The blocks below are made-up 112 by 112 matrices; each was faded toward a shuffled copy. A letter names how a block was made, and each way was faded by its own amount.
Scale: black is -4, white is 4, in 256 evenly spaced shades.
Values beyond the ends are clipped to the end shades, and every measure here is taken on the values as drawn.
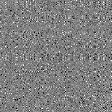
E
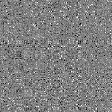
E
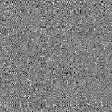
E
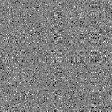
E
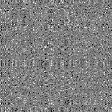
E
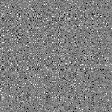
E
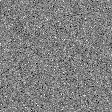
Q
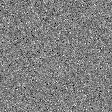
Q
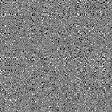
E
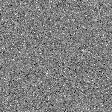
Q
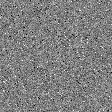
Q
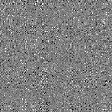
E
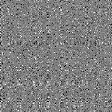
E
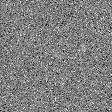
Q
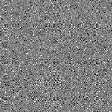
E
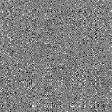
E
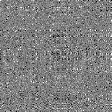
E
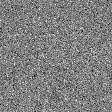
Q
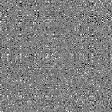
E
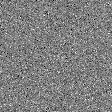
Q
